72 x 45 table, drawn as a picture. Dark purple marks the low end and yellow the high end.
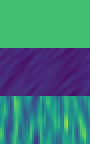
It is made of 3 by 1 panels. Panel 1,1: high, flat. Panel 2,1: very low, slanting up to the right, faint in contrast. Panel 3,1: middling, streaked downward, strong in contrast.
